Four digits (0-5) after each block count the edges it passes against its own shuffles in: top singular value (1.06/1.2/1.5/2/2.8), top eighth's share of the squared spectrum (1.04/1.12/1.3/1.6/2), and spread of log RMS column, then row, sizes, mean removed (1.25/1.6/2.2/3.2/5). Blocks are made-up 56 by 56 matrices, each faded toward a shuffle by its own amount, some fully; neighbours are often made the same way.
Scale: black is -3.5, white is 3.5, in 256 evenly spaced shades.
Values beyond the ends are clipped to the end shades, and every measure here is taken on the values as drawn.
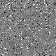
1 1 1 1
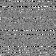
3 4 0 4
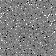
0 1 0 0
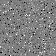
1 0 0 0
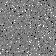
1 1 0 0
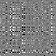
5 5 3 3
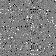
3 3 1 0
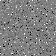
1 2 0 0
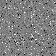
2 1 0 0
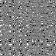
4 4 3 2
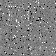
3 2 1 1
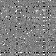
4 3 2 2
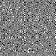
4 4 2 2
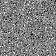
1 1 0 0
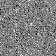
3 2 1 0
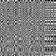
5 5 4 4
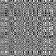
5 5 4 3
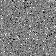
0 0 0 0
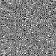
4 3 1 2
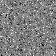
0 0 0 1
